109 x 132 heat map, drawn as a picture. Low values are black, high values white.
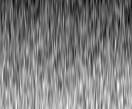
The field climbs toward the bottom. The histogram is bell-shaped. The grain runs up and down.
